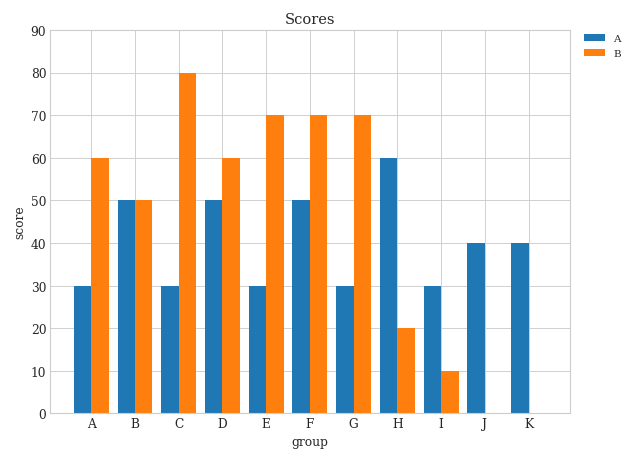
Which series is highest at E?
B
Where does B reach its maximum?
C
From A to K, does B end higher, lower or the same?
lower
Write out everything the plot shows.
Title: Scores
x-axis: group, ticks A B C D E F G H I J K
y-axis: score, ticks 0 10 20 30 40 50 60 70 80 90
Legend: A, B
Values:
A: 30 50 30 50 30 50 30 60 30 40 40
B: 60 50 80 60 70 70 70 20 10 0 0
